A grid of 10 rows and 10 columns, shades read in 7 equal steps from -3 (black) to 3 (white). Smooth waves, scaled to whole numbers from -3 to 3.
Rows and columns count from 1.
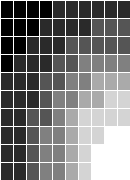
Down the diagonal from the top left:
-3 -3 -2 -2 -1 0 2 2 3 3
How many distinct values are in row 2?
3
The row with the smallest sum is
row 1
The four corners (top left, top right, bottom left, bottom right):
-3 -2 -2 3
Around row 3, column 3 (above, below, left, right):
-3 -2 -3 -2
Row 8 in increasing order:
-2 -2 -1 0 0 1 2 2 3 3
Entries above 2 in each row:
0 0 0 0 0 0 0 2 3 3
